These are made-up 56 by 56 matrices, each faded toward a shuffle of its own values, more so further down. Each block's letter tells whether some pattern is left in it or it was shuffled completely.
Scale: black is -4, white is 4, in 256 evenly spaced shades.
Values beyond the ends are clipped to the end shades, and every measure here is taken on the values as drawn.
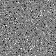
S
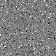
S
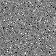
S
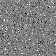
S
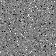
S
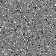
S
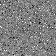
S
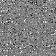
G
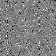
G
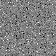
S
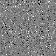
G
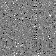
G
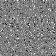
G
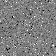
S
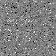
G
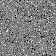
S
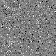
G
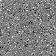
G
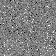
S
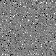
G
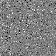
G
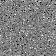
S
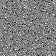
S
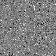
G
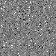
G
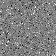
S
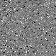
G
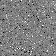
S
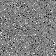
S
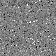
S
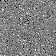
S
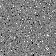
S
